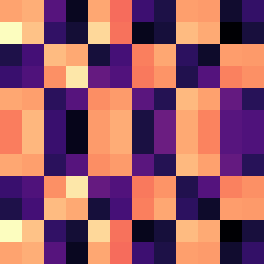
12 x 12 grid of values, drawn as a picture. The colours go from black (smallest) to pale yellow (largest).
A checkerboard runs through the table. No single row or column stands out from its neighbours. The middle right is the smoothest part. It is mirror symmetric from top to bottom.
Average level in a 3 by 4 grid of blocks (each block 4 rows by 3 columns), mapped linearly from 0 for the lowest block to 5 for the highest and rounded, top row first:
3 2 1 1 / 5 5 0 0 / 3 2 1 1
